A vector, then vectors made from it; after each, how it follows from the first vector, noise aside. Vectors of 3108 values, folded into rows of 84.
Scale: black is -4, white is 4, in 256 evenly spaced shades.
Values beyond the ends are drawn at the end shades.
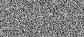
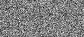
negated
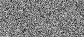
sign-scrambled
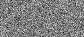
sign-scrambled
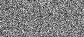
negated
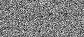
negated
